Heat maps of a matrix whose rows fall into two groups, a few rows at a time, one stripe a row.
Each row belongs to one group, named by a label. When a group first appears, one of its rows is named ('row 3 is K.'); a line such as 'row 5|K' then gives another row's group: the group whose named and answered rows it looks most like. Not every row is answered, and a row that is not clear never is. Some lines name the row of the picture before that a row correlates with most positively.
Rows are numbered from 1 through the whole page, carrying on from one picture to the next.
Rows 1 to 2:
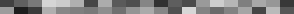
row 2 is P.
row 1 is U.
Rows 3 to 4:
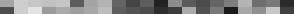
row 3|U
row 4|U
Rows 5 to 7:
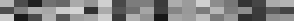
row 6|U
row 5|P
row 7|P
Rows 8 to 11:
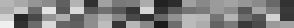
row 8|U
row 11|P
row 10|P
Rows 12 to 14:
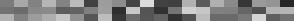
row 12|U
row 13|P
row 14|U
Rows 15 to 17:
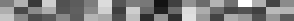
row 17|P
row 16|P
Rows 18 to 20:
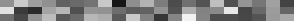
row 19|P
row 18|U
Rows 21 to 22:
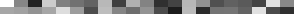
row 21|P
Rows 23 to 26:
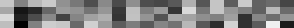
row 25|P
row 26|P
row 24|P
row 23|U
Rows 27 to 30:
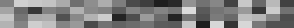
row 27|U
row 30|U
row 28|P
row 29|U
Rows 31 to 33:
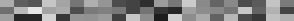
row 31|P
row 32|U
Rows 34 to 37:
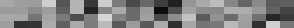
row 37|P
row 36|U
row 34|U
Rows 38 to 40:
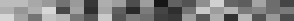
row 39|U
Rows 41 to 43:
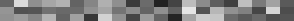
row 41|U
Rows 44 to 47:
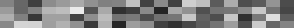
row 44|P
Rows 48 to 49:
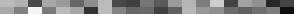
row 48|U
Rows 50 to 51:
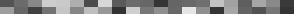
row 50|U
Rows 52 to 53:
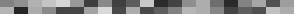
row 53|P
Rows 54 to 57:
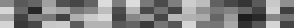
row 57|P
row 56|P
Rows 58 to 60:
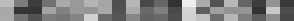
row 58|P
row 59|P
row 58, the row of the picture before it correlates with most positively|55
